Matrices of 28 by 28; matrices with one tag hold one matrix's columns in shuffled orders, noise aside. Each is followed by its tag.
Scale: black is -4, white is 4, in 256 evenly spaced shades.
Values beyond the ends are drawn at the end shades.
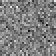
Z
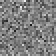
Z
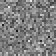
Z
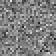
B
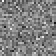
B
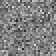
Z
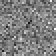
B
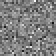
B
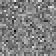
Z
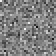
B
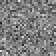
B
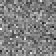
B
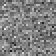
B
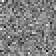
B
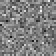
Z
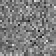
Z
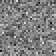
B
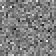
Z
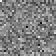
B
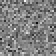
B
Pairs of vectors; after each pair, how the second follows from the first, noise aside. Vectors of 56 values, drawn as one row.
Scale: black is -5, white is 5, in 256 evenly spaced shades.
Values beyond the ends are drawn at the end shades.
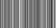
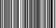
scaled up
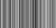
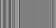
partly zeroed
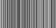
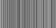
shrunk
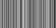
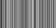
reversed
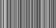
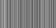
shrunk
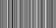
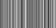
wrapped around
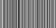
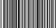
scaled up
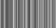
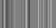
partly zeroed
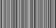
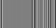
partly zeroed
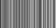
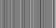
partly zeroed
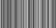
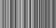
wrapped around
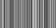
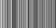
wrapped around
